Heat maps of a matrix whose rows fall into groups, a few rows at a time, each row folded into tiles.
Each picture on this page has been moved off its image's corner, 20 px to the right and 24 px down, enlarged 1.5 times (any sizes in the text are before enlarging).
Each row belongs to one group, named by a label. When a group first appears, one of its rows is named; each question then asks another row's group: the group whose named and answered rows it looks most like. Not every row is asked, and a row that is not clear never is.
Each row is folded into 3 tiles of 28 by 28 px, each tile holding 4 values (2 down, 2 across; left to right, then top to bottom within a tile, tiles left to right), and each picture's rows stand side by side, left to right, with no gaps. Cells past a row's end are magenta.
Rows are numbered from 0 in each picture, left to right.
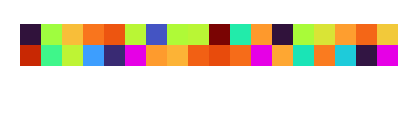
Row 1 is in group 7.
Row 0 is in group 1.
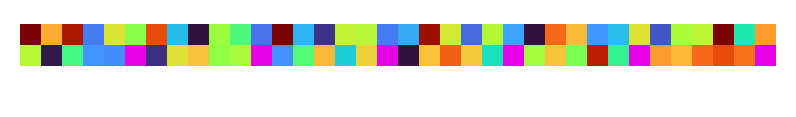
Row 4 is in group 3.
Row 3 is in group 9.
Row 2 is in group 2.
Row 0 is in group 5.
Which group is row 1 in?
2
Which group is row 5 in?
7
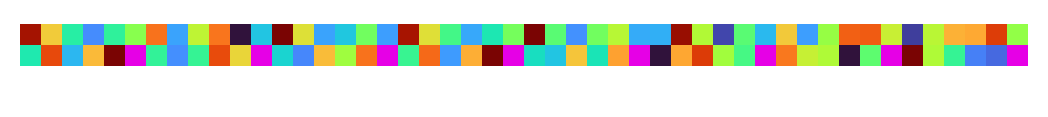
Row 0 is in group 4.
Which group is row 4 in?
2
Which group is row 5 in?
9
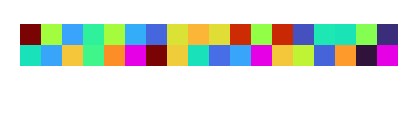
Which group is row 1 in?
1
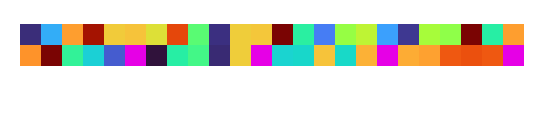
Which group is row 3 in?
7
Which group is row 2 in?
2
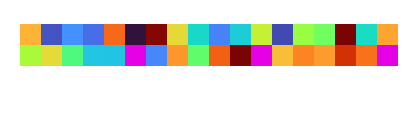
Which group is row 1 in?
4
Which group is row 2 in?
7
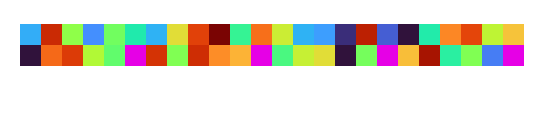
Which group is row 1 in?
7
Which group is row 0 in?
9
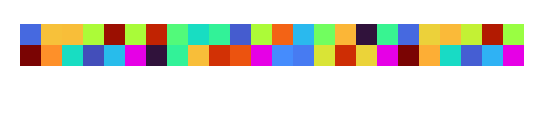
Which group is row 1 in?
4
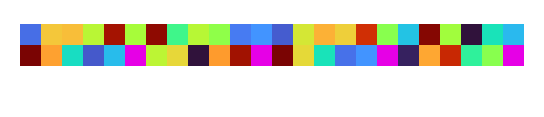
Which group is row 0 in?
1
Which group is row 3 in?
9
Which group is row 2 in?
1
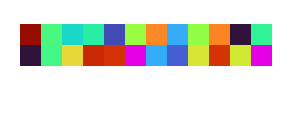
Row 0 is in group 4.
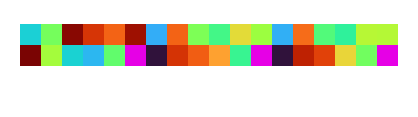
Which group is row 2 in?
9
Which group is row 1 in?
9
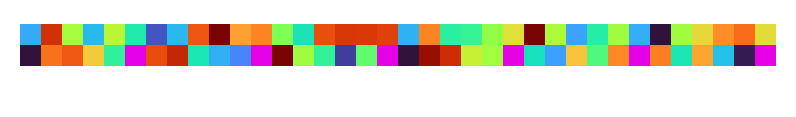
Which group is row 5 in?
1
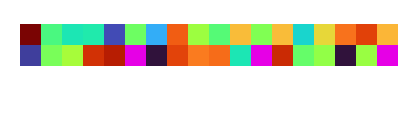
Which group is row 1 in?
9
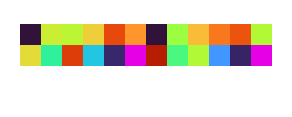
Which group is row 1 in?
1
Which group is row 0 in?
1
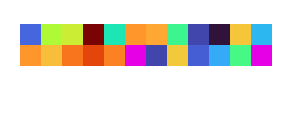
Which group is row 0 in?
7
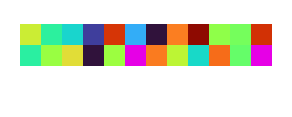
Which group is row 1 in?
3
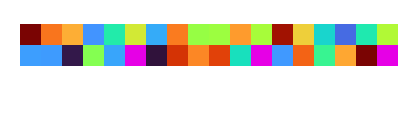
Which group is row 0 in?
5
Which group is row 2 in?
4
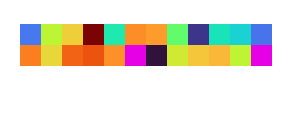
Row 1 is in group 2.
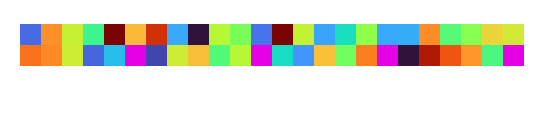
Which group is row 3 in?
9
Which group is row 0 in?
1
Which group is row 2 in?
2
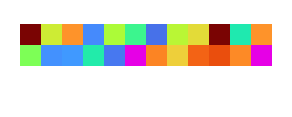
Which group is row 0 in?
5
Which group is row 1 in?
7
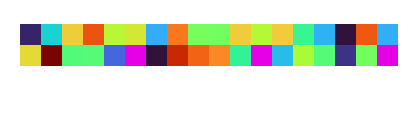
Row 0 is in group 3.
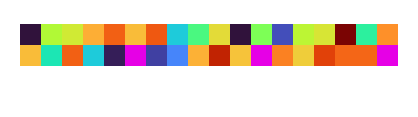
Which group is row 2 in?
7
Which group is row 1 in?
4
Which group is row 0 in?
1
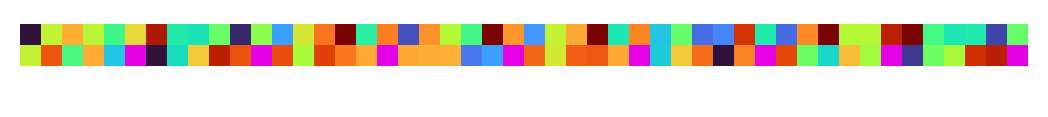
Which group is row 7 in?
4
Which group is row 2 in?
7
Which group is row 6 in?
3
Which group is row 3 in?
1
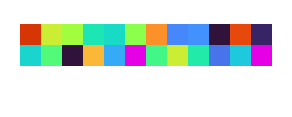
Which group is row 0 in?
5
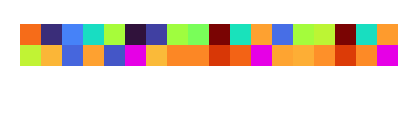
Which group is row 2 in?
7
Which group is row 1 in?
7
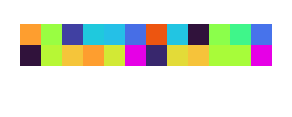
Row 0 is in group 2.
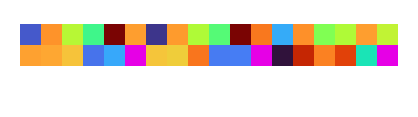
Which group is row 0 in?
1
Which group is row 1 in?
1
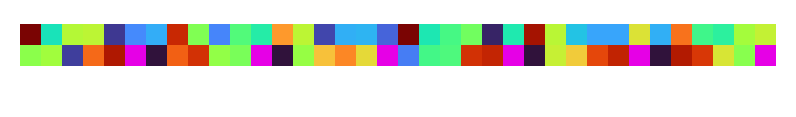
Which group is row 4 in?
4
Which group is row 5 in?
9
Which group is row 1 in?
9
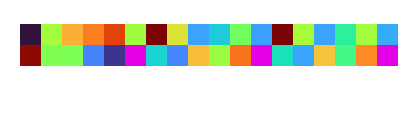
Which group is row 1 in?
2
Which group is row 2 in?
2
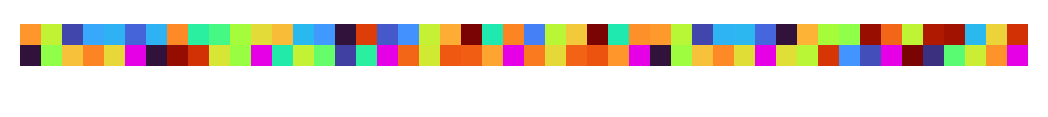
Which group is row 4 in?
7
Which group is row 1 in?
9
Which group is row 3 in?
7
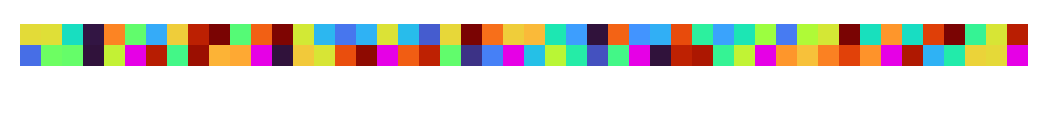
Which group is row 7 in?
3
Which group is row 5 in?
9
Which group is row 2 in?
4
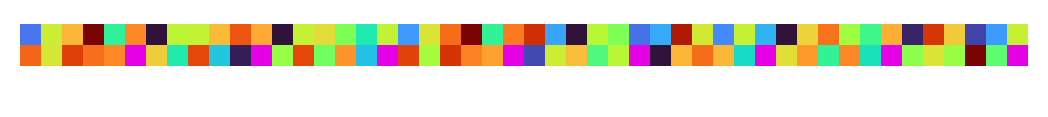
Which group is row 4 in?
2
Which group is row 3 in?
7
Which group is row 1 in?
1
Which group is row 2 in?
3
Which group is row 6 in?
3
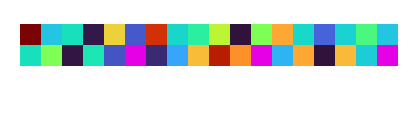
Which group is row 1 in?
4
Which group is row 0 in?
5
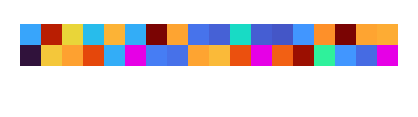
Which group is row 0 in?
9
